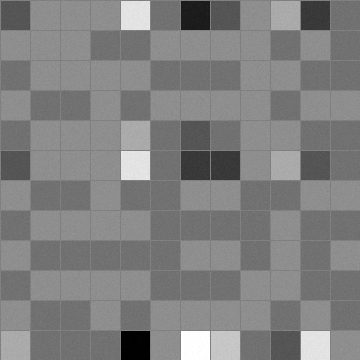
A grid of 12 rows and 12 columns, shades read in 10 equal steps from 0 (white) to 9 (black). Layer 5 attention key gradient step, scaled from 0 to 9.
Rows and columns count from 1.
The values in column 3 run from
4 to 5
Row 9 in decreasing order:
5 5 5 5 5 5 5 4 4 4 4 4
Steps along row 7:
up same down up same down same up same down same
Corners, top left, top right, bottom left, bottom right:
6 5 3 4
